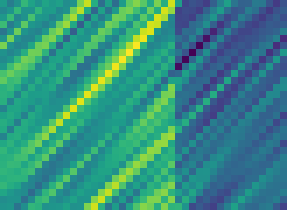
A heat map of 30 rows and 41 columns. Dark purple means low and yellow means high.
Grain: diagonal, up to the right. Calmest part: bottom right. Seam: vertical, 60% of the way across, the left part higher. Ninth with the lowest average: top right.
